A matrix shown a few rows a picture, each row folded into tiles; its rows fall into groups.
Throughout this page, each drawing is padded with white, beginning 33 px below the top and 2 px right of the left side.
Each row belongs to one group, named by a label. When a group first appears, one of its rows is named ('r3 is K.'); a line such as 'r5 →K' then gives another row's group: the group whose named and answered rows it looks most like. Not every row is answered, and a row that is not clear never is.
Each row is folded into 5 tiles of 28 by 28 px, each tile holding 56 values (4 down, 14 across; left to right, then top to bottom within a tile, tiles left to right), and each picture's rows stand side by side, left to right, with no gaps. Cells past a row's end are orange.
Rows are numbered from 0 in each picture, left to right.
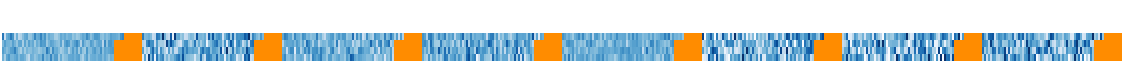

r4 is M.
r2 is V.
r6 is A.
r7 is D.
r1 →M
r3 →D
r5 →M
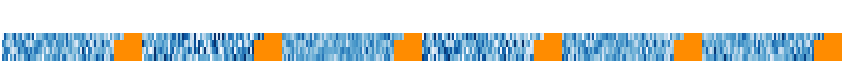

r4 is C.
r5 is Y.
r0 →C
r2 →M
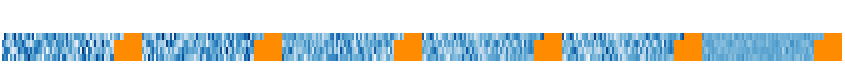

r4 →M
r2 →V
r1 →M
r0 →C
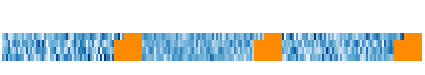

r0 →A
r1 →V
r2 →M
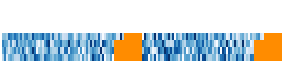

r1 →C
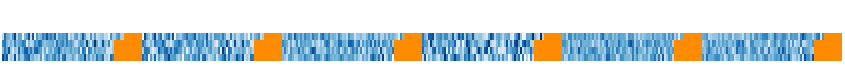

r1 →C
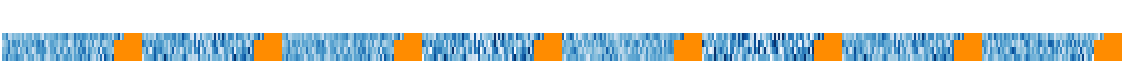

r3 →Y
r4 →M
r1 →Y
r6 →Y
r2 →A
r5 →Y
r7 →D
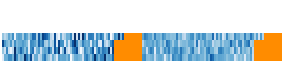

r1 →V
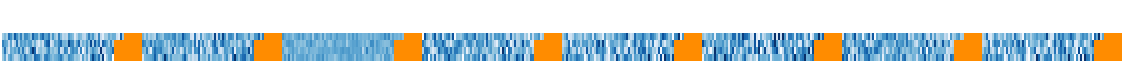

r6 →C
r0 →D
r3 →C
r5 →Y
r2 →M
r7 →A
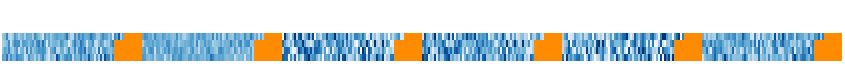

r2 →C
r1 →V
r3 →C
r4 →A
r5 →Y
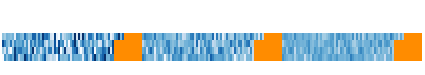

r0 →Y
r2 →V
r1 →V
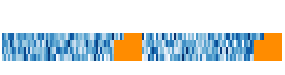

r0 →D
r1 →M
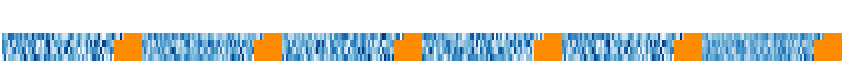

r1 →D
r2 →A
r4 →D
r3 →V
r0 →D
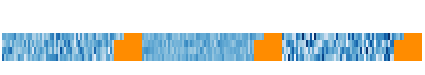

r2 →M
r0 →V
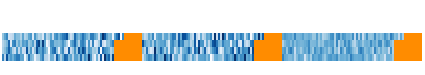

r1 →Y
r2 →V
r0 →A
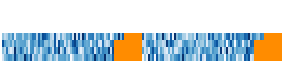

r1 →M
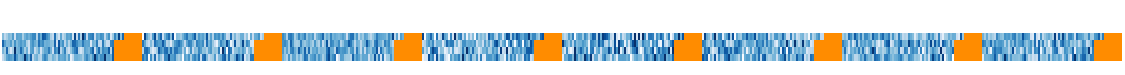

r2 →D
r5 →C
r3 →M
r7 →Y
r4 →Y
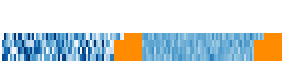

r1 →V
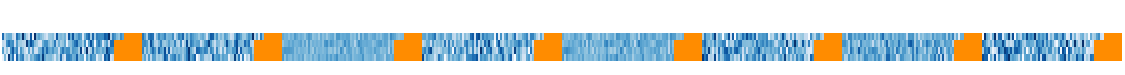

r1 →D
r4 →V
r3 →V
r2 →V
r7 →C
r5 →C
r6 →D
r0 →M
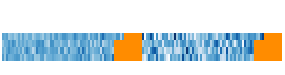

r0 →A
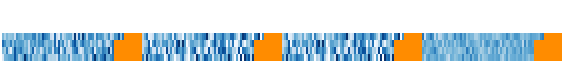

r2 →A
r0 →Y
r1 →A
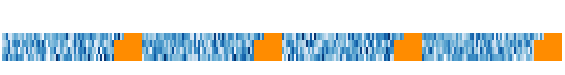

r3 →V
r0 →A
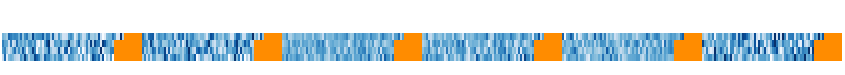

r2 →A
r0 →D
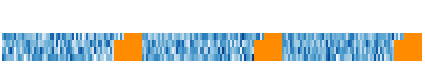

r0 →V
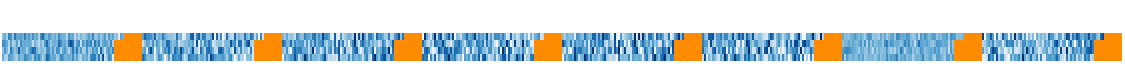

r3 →C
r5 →D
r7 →M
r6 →V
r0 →D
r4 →Y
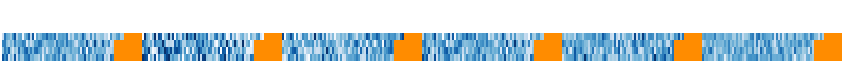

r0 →C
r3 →C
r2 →M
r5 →V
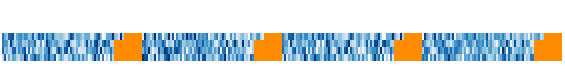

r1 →C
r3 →C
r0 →D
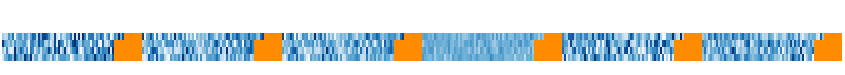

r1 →M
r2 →M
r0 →Y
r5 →D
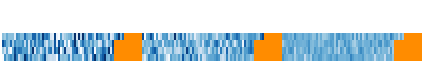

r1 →M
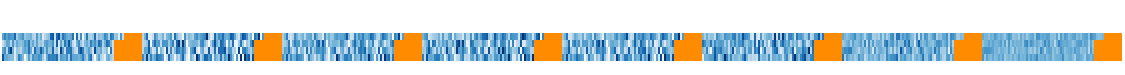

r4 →A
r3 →A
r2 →A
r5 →Y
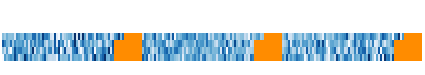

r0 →Y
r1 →C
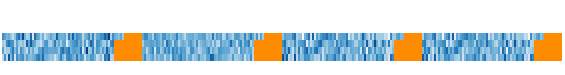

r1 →V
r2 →C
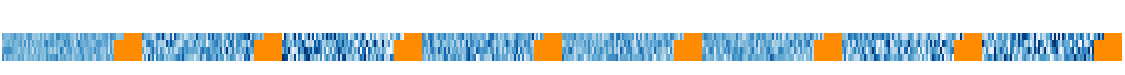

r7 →Y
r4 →V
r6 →D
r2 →C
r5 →V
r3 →D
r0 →V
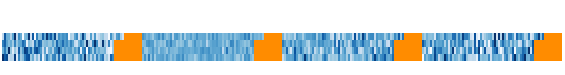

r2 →Y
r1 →M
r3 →Y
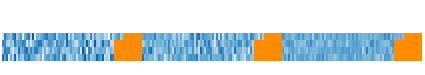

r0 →C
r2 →M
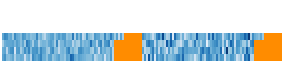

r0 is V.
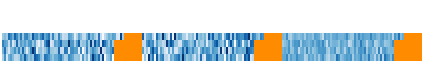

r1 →M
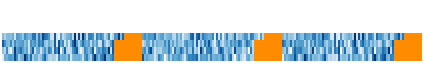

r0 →Y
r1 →V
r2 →Y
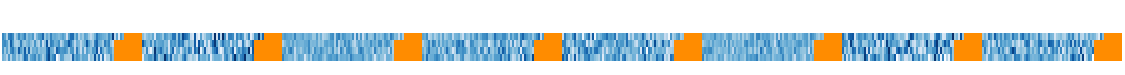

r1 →Y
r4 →C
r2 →V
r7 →D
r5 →V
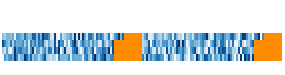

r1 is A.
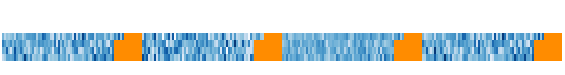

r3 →Y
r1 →C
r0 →Y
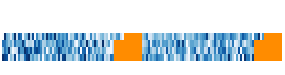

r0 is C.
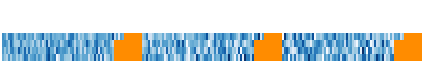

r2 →C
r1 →A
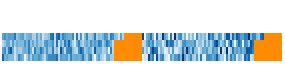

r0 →V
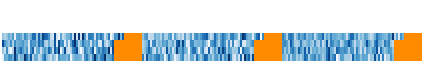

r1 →A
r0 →Y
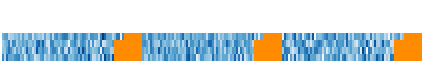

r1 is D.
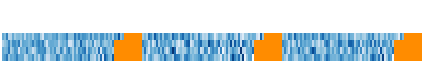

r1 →D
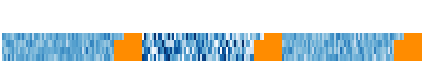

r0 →M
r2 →V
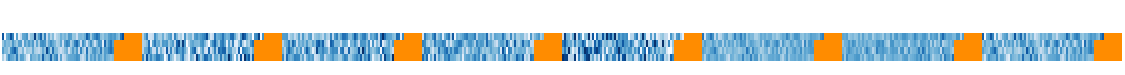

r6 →A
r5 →M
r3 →C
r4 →C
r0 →M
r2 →A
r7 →M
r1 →A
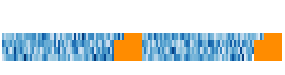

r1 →D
